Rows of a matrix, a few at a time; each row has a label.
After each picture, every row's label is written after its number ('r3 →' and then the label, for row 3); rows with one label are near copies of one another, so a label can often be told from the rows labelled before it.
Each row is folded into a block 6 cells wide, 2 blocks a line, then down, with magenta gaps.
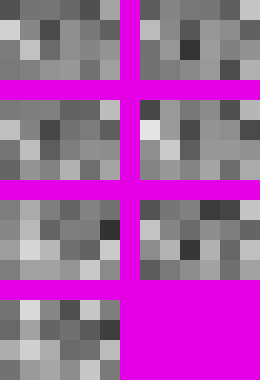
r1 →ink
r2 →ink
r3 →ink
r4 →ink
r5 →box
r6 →ink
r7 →box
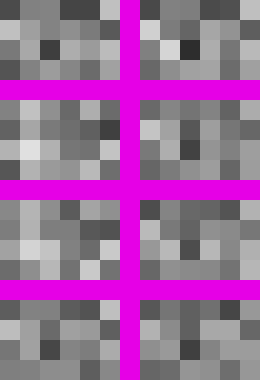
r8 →ink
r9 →ink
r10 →box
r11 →ink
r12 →box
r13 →ink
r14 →ink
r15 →ink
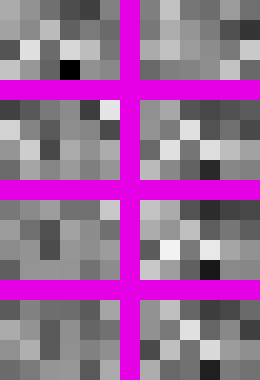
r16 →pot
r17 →box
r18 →ink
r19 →pot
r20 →ink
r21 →pot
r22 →ink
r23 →pot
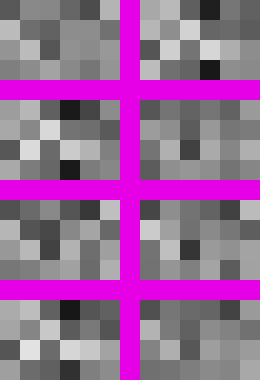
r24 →ink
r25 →pot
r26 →pot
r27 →ink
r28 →ink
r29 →ink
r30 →pot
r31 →ink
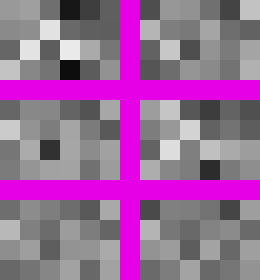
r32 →pot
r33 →ink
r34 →ink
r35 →pot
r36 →ink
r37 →ink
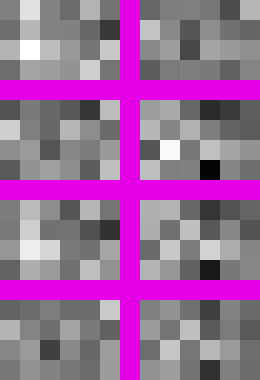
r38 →box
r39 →ink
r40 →ink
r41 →pot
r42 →box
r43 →pot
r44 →ink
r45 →pot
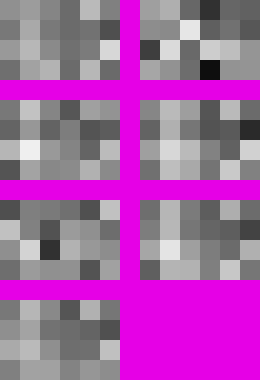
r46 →box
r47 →pot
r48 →box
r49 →box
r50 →ink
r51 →box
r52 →box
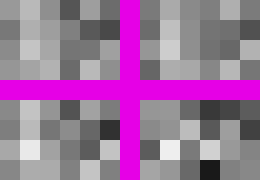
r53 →box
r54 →box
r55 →box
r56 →pot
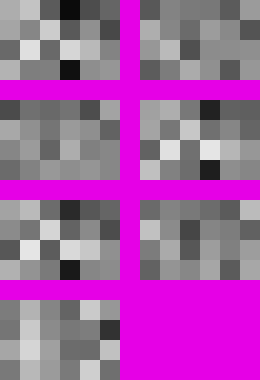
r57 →pot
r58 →ink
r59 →ink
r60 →pot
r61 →pot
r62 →ink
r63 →box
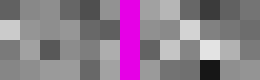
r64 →ink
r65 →pot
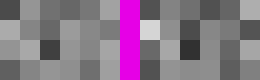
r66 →ink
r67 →ink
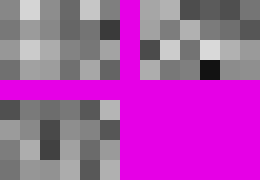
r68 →box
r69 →pot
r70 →ink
